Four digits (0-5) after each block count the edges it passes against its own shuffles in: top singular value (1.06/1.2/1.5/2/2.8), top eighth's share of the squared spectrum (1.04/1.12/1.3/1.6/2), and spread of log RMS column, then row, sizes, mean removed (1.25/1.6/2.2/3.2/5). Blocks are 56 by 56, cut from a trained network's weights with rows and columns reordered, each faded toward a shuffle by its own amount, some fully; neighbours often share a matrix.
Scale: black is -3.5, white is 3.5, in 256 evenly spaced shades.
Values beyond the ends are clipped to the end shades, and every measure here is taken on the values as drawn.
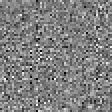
3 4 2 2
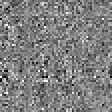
3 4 2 2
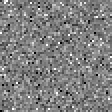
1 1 0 0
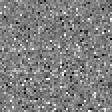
0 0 0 0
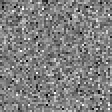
1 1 0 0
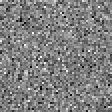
0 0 0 0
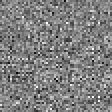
3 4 2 2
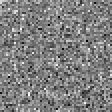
3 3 1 0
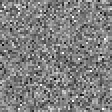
0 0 0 0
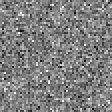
1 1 1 0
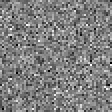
3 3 1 1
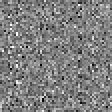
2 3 2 1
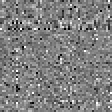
3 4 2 2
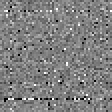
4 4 1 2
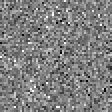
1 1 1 0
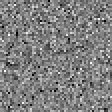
1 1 0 0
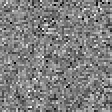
2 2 0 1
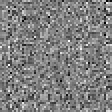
3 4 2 0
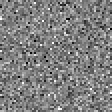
0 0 0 0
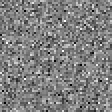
2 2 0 1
